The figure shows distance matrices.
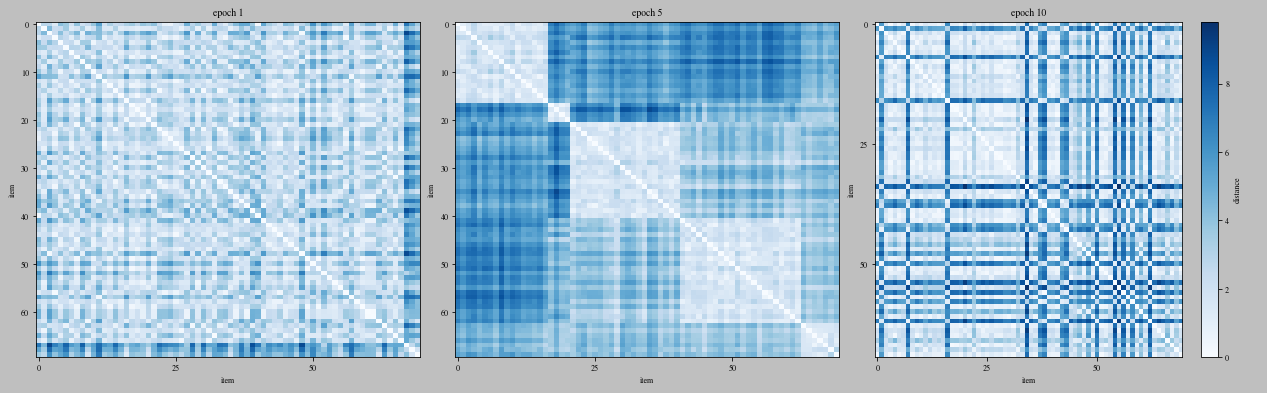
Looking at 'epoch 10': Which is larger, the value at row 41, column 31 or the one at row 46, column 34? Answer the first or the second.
the second
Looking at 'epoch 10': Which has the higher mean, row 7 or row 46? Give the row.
7
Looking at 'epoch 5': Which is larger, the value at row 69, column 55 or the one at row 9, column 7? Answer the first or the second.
the first
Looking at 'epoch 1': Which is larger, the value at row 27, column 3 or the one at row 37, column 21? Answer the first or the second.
the first
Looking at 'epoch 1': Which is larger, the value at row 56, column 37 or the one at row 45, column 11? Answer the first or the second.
the first
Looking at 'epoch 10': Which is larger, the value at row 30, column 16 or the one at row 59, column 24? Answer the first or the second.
the first
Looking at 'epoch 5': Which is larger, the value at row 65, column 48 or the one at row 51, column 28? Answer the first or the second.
the first
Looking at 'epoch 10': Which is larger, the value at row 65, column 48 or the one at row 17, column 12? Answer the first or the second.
the first
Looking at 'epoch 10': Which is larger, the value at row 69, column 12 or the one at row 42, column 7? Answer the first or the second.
the second
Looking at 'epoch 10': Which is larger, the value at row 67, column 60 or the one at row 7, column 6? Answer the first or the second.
the second
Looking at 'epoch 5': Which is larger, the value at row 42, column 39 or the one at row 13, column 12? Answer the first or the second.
the first
